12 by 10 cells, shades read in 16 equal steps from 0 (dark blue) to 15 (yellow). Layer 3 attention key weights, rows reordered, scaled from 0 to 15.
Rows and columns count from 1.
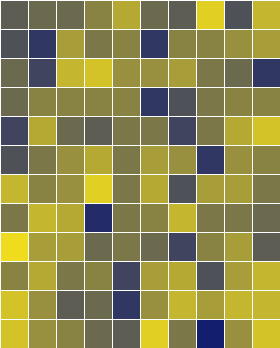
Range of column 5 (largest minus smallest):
9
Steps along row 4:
up same same same down up up up same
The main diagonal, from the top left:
5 2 12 8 7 10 4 7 10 12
